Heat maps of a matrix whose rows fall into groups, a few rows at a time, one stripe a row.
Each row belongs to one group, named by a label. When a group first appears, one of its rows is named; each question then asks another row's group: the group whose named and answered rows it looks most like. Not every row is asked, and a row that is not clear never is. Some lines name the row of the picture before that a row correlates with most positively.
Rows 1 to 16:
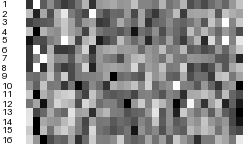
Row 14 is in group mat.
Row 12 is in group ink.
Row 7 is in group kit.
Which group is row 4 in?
mat
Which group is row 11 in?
mat
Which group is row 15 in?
mat
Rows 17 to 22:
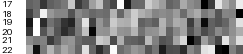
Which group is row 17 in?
ink
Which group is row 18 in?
kit
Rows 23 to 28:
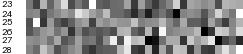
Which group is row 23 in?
mat
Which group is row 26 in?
ink
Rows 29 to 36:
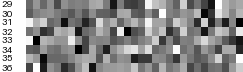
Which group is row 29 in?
ink
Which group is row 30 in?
ink
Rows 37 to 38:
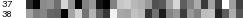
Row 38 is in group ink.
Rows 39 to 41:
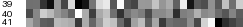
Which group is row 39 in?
ink
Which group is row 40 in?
kit
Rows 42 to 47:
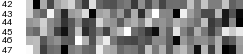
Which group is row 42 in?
mat
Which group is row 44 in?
kit
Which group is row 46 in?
kit
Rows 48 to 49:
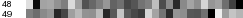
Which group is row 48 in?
mat
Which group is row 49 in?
ink
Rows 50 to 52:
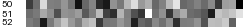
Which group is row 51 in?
ink
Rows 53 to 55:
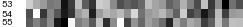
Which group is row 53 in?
kit
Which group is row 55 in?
ink
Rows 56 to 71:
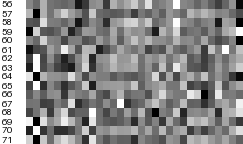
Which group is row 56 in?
kit
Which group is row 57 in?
mat
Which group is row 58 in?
kit
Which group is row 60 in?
kit
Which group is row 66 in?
ink
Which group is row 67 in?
ink
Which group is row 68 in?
mat
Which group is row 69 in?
mat
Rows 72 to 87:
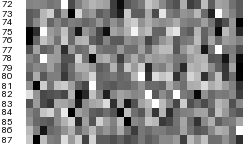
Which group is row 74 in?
kit
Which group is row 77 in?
ink
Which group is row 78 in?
kit
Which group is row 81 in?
mat
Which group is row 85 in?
ink
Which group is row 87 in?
mat
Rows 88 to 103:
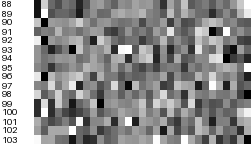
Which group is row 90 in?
mat
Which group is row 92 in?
mat
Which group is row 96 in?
mat
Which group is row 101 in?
ink
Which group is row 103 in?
kit
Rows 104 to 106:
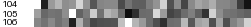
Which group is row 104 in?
mat
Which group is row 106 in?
ink
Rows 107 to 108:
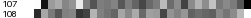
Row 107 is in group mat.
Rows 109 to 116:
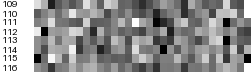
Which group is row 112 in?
mat
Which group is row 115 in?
kit
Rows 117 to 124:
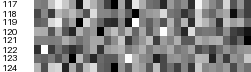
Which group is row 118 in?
ink
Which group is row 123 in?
ink
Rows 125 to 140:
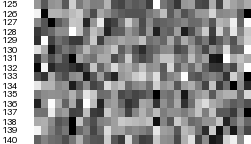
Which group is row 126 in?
mat
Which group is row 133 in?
kit
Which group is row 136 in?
kit
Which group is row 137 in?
kit
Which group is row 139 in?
kit
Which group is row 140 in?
ink
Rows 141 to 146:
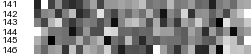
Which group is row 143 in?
ink
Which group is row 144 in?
kit
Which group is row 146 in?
ink
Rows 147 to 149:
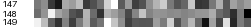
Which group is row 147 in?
ink
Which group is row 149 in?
kit
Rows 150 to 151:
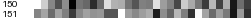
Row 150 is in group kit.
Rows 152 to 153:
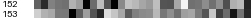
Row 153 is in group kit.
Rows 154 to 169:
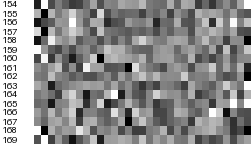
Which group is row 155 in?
mat
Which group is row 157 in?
mat
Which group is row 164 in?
ink
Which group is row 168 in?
mat
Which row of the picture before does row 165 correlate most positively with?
152
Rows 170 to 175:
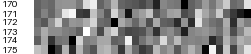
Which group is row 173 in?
kit
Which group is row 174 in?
ink
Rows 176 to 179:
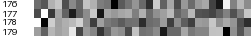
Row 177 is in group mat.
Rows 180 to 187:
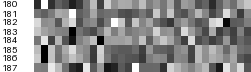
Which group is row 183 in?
kit
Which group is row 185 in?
mat
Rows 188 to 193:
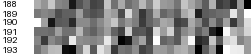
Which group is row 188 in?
kit
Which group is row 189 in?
ink
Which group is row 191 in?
ink
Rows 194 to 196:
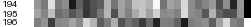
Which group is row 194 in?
kit
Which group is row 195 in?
kit
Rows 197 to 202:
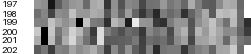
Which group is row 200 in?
mat
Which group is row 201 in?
mat
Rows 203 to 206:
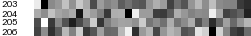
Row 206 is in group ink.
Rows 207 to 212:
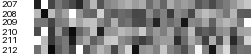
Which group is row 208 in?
mat
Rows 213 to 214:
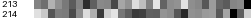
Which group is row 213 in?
kit
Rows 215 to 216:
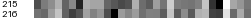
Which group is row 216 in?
ink
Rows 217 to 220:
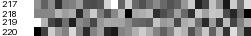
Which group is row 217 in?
ink
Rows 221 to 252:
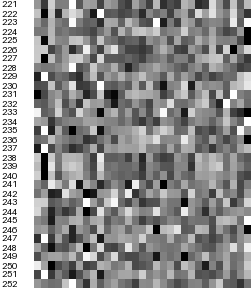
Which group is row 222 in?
mat
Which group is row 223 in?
ink
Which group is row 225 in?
mat
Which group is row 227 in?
mat
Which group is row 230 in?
mat
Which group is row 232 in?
ink
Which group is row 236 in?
kit
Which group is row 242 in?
ink
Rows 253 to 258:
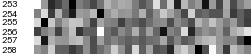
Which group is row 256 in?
mat
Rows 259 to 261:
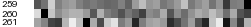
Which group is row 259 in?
kit
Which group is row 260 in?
mat
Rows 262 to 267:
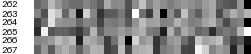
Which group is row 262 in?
kit
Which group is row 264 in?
kit
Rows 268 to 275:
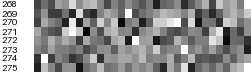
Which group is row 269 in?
ink
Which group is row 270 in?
ink
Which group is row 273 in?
kit
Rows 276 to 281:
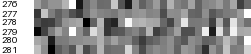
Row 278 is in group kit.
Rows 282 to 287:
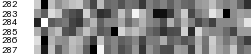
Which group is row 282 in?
mat
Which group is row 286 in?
mat
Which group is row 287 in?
mat
